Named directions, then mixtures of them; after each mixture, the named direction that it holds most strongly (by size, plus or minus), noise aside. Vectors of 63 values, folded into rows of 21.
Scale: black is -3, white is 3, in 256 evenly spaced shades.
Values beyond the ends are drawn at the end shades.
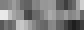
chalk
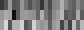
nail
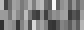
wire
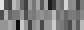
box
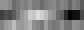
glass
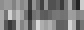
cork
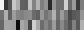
box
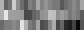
chalk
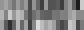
cork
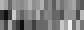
nail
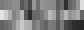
chalk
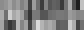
cork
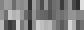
cork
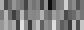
box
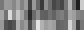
cork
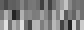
nail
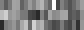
wire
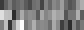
nail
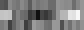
glass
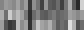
cork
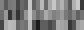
cork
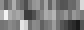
chalk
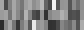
wire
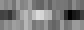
glass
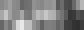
chalk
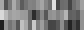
wire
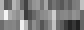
chalk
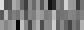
box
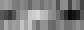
glass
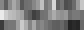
chalk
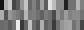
box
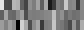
box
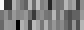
box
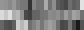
chalk
